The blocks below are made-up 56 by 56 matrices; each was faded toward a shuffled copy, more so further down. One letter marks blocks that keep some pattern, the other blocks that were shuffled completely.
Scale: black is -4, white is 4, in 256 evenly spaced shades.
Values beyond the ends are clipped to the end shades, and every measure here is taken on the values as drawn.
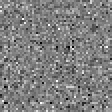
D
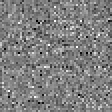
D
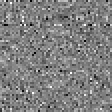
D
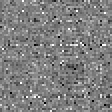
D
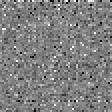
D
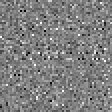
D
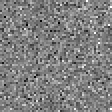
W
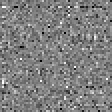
D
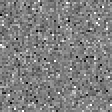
W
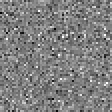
D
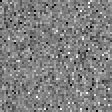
W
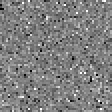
W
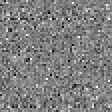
D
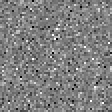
W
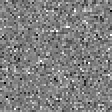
W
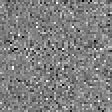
D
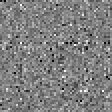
D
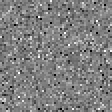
W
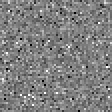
W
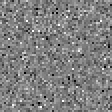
W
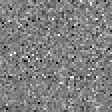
D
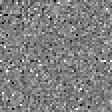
D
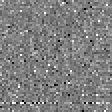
D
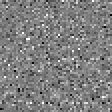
D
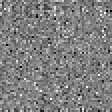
D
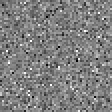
W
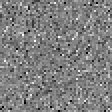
W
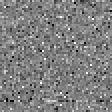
D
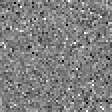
W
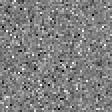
W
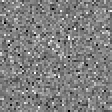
W
